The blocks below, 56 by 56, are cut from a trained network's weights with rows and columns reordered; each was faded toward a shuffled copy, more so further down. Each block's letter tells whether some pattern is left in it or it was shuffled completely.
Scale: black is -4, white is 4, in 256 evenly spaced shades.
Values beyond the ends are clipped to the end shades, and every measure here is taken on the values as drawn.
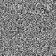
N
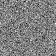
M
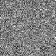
N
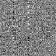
N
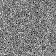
M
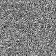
N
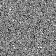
M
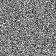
M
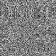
N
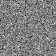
M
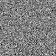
N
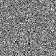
N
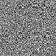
N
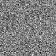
N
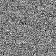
N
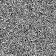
M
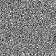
N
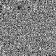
N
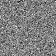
M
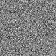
N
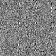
N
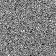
M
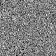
M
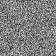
M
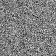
M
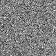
M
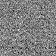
N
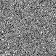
M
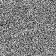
M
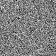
M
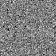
N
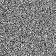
M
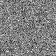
M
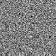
N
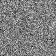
M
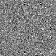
N
